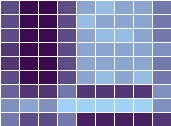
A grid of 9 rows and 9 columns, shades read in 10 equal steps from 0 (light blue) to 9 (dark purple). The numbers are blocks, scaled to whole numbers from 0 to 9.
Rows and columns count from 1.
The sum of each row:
41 41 40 42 43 40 54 11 59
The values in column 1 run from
3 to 7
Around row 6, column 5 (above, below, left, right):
2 7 6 1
